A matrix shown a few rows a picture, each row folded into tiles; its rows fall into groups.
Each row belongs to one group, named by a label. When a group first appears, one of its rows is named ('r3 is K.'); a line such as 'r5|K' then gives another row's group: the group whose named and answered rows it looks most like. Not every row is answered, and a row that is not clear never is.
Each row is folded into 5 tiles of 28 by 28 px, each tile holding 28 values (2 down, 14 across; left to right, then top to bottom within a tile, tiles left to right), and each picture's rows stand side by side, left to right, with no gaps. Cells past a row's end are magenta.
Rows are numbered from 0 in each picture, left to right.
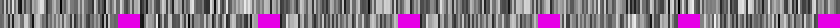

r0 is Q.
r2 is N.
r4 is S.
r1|N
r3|N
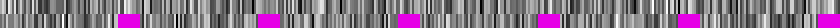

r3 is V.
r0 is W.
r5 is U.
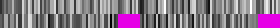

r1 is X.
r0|X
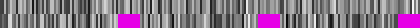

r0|N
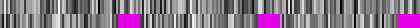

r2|V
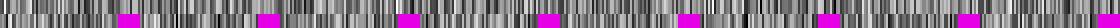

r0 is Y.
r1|U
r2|V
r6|X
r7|Y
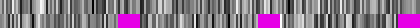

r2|W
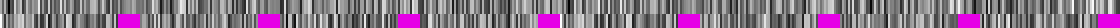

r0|W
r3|N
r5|U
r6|V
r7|V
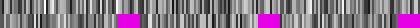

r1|N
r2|Y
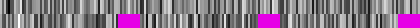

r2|N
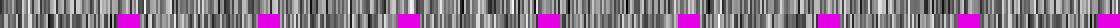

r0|X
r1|Y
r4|W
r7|X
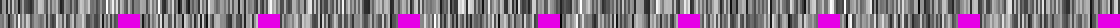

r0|V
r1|W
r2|Y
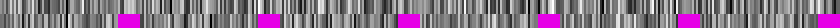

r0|W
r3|S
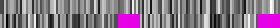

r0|X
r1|U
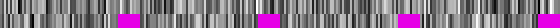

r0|Q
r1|V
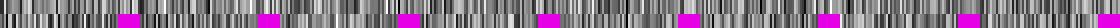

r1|X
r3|V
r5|Q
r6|W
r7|N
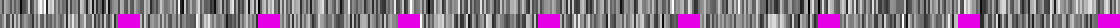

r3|W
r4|V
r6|W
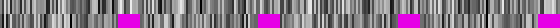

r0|Q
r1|Q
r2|Y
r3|W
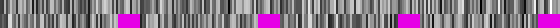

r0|N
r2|X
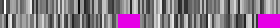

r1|W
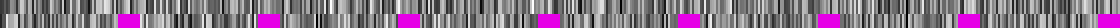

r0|N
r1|W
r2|U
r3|V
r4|Q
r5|Y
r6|W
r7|N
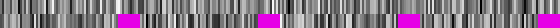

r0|U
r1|X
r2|W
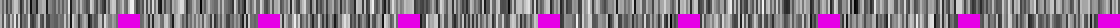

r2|U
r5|Y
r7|X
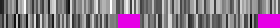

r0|X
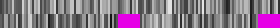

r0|X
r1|Y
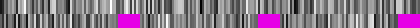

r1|V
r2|V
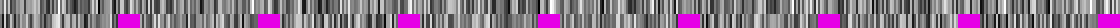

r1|V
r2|W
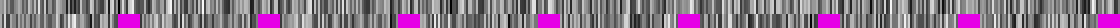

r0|S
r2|Y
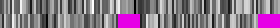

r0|U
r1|N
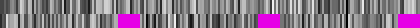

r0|N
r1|X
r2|W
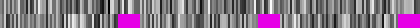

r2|U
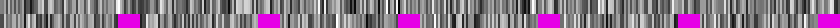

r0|V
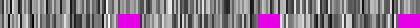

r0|U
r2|W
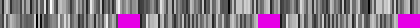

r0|U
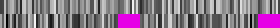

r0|X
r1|X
